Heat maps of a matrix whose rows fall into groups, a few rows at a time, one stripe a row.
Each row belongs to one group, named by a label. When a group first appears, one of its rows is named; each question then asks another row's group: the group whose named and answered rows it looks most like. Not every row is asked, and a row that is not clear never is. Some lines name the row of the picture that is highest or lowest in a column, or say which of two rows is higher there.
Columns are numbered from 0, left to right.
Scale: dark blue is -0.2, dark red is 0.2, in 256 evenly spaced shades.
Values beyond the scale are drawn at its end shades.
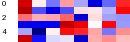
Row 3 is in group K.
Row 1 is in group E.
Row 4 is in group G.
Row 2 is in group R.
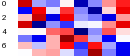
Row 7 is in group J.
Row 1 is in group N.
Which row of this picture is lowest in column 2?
2
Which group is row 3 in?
E
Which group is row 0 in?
E
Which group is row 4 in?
R
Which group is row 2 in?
N
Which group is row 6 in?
J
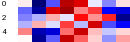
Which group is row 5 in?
G
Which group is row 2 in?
K
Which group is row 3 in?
J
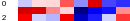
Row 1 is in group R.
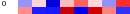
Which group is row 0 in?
N
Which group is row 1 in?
J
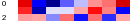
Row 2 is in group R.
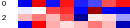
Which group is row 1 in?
J
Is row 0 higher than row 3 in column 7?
Yes
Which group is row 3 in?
K
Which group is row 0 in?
N
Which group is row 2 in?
R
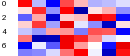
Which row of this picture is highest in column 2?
4
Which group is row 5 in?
G
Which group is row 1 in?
R
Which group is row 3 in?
N
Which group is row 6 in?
N
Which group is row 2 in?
K
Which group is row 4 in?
J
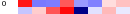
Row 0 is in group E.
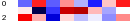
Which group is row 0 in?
N
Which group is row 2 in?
E
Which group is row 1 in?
G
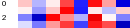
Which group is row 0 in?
J
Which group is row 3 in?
J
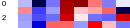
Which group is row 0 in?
G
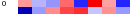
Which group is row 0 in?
J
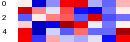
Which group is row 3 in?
G
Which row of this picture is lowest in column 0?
2
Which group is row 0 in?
G
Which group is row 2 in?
J
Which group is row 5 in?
E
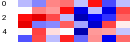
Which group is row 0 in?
J
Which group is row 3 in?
E
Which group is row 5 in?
N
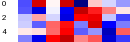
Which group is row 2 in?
K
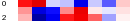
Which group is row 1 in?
G
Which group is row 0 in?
R
